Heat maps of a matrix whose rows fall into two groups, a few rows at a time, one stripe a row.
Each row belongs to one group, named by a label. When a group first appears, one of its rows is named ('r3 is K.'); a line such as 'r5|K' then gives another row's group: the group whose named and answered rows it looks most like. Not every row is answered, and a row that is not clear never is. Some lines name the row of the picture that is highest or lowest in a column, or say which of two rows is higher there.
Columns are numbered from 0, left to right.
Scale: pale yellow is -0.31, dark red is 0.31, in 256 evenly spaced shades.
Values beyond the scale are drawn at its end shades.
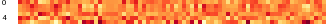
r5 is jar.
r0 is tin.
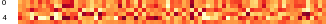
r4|tin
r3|jar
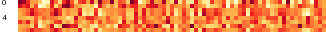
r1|tin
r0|tin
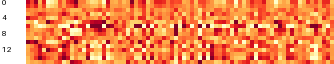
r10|tin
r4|tin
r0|tin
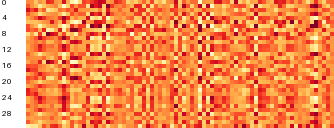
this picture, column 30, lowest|17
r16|tin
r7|tin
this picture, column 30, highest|31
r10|tin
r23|tin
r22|tin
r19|tin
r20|jar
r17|tin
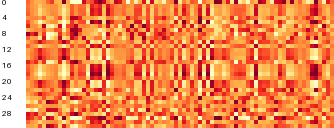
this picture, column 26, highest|6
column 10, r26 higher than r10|No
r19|jar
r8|tin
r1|jar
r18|jar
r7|tin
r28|tin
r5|jar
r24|tin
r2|jar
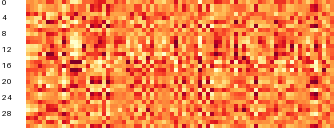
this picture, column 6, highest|13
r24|jar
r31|jar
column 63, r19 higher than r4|Yes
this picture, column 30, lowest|10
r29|tin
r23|jar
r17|tin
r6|jar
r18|tin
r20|jar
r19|jar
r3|tin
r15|tin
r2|jar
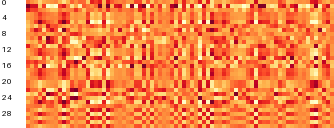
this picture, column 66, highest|14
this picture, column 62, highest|23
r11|tin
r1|tin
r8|tin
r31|jar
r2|tin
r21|jar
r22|tin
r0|jar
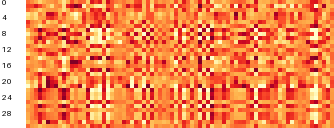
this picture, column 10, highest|10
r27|tin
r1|tin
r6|jar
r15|tin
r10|tin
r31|jar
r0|jar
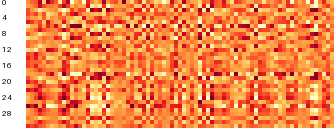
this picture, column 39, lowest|24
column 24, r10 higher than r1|Yes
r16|tin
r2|jar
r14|tin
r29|jar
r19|jar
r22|tin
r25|tin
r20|tin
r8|jar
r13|tin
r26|tin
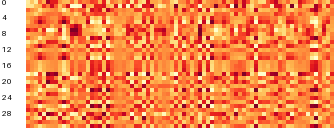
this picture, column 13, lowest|1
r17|jar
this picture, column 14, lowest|28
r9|jar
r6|tin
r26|jar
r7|tin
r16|jar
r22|jar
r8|tin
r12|jar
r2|jar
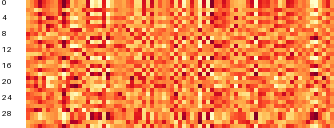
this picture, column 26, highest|19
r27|tin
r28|jar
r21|tin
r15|tin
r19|tin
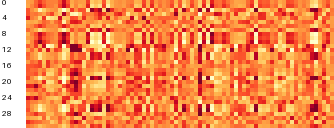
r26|jar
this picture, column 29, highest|4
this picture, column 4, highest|11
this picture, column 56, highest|10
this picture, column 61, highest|12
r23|tin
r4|tin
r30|tin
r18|tin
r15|tin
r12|tin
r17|tin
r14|jar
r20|tin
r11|tin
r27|jar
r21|tin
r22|tin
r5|tin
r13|jar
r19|jar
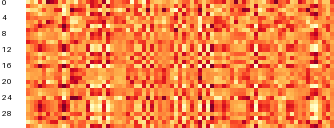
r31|jar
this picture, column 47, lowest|24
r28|tin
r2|tin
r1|jar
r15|jar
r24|tin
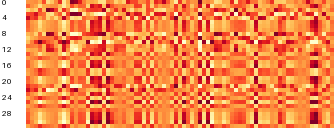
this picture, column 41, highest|10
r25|jar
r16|jar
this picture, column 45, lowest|10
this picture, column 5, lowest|22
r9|tin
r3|tin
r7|jar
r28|jar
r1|jar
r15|jar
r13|jar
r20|jar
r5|jar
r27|jar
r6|jar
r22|tin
